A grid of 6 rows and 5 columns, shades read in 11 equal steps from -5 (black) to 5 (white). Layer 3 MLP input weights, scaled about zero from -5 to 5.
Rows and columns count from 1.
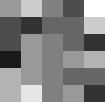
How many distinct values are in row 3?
5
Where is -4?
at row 4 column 1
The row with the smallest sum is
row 3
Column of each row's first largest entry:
5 5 2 5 1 2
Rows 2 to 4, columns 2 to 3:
-3 -1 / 1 0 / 1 0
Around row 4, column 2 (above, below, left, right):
1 1 -4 0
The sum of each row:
7 -4 -5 0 1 4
